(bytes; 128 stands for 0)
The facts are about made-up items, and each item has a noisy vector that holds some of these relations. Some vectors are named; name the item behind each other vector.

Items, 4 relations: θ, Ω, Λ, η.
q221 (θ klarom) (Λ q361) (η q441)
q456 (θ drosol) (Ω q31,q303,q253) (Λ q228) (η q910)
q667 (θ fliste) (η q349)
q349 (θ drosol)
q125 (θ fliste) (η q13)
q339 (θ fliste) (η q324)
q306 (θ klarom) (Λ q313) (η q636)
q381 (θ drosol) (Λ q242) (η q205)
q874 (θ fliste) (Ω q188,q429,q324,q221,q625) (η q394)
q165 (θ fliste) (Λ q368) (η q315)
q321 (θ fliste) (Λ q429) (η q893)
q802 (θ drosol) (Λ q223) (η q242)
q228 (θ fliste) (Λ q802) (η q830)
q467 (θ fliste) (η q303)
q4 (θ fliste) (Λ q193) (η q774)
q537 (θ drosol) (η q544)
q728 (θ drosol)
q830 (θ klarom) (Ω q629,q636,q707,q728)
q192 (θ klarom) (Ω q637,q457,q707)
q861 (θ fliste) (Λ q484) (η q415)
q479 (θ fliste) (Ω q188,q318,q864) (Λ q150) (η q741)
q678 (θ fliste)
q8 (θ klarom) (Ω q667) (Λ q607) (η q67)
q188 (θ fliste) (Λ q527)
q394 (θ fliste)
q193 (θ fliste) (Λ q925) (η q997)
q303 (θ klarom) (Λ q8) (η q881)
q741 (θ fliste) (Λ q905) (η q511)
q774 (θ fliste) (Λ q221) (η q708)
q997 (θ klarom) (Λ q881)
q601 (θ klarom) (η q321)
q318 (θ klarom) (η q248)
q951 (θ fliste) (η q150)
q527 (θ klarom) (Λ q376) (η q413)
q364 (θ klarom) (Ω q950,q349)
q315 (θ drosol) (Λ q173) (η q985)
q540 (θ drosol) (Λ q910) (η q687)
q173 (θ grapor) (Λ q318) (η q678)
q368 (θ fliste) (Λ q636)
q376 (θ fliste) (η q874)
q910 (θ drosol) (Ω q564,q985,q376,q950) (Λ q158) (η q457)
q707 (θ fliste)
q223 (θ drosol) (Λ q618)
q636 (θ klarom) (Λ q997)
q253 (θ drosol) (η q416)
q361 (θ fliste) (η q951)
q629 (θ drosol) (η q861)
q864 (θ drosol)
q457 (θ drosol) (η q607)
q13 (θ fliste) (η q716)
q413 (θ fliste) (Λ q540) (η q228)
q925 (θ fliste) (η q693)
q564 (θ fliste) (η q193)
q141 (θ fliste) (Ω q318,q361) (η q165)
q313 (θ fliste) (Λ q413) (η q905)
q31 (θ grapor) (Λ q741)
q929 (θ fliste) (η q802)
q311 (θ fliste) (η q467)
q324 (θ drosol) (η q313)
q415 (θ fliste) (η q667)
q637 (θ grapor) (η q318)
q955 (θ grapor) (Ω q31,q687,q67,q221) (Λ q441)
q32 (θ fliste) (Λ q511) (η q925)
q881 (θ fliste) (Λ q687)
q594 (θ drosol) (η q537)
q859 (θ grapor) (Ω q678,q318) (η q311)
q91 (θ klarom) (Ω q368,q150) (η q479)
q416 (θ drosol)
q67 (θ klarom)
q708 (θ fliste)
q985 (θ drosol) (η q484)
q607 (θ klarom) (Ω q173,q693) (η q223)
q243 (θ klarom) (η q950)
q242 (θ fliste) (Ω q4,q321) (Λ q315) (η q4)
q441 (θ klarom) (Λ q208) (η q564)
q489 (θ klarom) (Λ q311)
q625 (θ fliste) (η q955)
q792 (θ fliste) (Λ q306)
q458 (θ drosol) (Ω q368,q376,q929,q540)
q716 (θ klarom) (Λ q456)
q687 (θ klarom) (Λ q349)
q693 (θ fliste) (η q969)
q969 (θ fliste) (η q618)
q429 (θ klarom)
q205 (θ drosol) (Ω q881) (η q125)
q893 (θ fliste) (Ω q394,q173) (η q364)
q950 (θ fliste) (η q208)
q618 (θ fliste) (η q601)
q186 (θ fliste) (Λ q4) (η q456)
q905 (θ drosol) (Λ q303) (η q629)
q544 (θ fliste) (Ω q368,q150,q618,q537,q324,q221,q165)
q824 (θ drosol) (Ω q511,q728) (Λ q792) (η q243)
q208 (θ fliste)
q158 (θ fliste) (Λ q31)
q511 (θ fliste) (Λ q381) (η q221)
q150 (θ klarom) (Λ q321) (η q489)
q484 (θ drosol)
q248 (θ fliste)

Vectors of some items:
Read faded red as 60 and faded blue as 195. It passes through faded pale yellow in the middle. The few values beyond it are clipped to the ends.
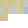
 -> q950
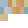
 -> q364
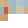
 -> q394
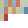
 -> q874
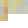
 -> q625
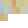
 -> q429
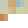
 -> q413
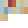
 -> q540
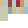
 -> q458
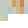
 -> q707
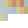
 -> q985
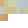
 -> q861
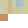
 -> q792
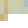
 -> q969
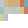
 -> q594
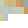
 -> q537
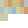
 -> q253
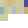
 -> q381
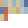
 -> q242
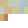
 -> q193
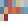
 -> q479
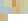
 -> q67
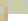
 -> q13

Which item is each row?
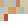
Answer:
q955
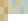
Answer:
q618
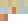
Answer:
q221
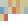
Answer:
q8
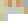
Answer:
q324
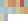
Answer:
q629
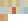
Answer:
q150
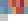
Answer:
q830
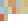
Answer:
q306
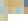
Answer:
q905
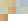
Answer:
q158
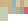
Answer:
q802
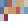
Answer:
q141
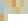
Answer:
q601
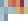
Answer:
q728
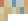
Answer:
q228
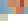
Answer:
q192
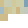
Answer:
q511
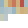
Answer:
q457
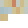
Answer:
q243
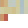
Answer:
q165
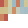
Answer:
q368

